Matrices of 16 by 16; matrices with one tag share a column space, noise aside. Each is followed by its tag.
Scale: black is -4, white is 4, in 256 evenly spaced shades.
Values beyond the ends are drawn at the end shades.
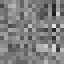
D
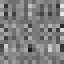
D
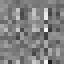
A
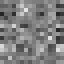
D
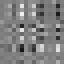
D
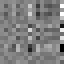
D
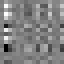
D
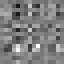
D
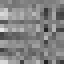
A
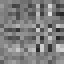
D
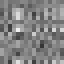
A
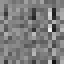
A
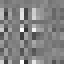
A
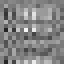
A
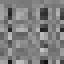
A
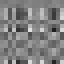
A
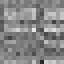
A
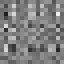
D
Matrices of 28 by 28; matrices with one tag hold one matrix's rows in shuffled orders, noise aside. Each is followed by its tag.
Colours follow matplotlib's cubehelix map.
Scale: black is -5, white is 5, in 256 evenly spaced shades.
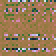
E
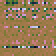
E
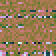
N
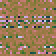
N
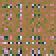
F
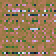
E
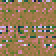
N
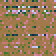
E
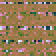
N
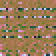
N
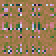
F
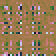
F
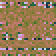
N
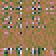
F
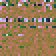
N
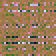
E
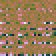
N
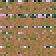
N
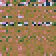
N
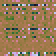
E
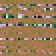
N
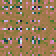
F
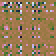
F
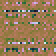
E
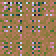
F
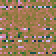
N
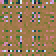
F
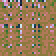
F
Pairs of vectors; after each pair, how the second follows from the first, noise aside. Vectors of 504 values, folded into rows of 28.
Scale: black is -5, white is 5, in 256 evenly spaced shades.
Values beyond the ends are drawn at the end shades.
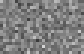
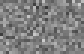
shuffled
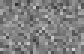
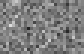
shuffled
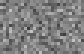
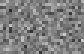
negated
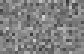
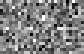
scaled up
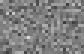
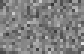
shuffled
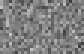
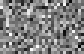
scaled up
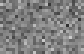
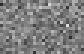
negated
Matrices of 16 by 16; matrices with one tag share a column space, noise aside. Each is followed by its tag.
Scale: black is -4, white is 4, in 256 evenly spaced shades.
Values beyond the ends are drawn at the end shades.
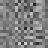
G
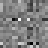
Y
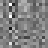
G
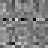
Y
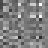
G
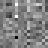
G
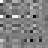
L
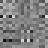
L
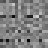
L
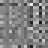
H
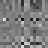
Y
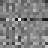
Y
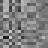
G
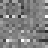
L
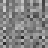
G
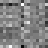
H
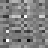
L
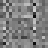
G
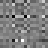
L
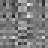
G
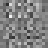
G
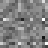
Y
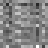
H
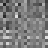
G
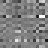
L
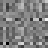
Y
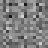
G
